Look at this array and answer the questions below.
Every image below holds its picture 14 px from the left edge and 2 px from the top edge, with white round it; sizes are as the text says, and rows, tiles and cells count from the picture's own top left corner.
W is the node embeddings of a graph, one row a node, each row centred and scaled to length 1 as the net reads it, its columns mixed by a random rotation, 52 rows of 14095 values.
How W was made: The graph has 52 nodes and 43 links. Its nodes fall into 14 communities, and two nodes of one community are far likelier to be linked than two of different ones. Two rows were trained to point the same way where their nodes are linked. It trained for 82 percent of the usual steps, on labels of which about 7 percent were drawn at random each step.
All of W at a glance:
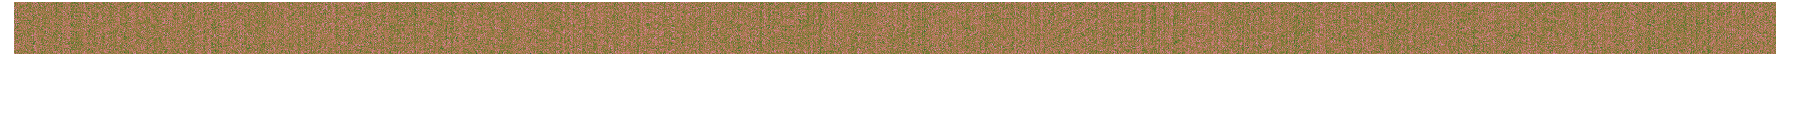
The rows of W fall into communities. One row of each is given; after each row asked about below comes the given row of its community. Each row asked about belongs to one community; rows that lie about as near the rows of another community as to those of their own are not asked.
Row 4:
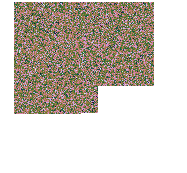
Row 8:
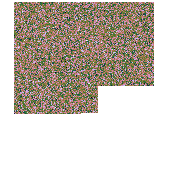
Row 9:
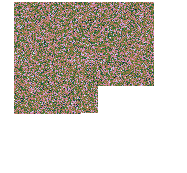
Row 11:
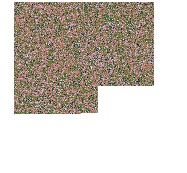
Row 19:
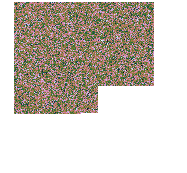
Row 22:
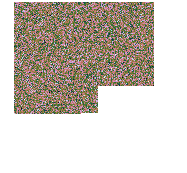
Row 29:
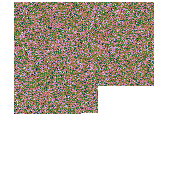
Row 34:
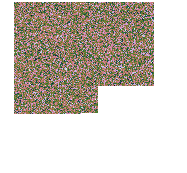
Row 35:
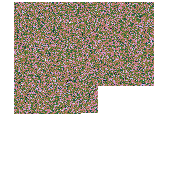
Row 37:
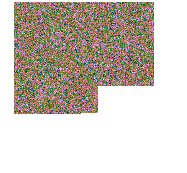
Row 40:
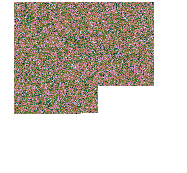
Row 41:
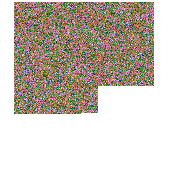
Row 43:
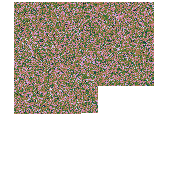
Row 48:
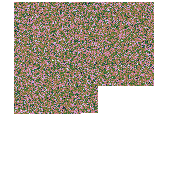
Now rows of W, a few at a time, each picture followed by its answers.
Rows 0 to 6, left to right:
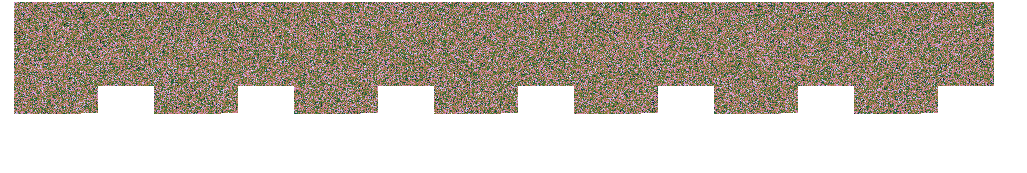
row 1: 40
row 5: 11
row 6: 29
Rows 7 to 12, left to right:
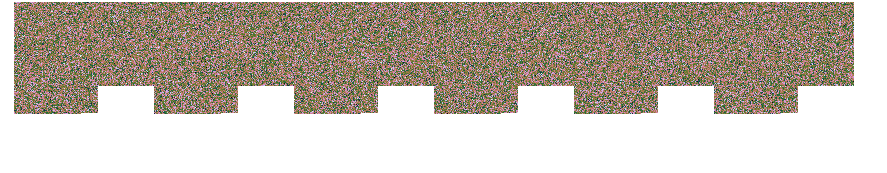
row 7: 22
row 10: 48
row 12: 11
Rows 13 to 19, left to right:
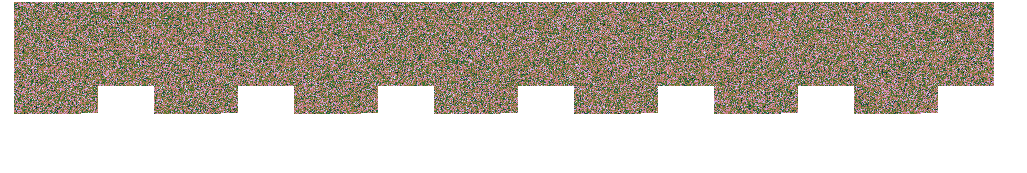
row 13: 40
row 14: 41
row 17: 43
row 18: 4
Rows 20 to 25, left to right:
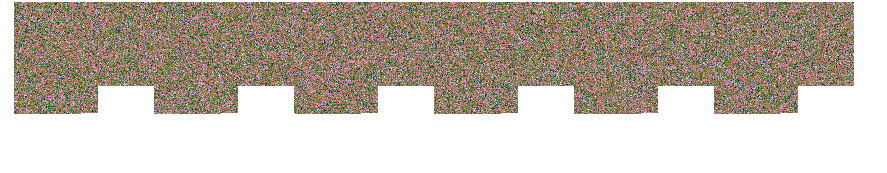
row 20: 4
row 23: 41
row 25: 48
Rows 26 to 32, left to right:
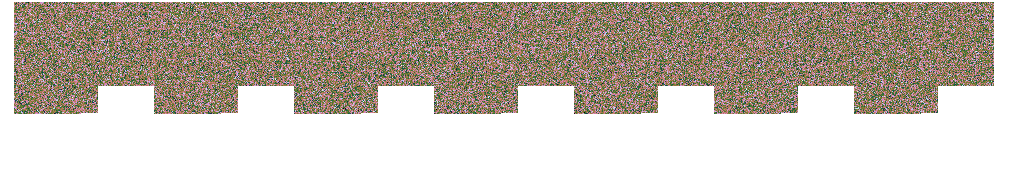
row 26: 19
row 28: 8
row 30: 43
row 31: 4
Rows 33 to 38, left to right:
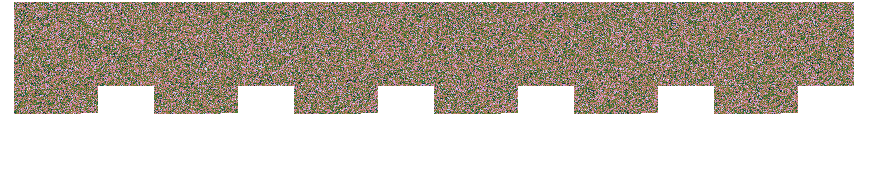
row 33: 40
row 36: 35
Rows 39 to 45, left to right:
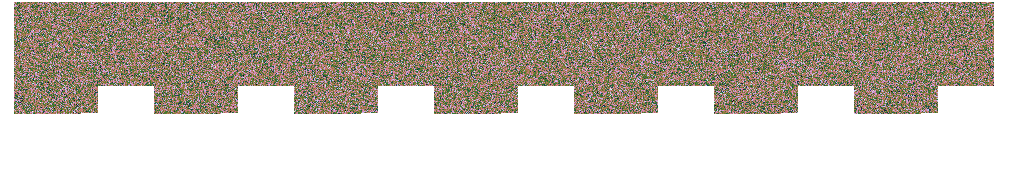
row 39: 9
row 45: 22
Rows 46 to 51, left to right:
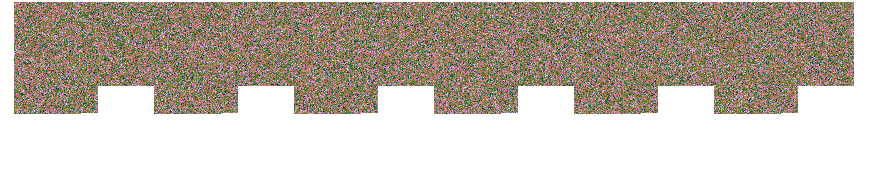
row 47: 29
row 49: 34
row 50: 34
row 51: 37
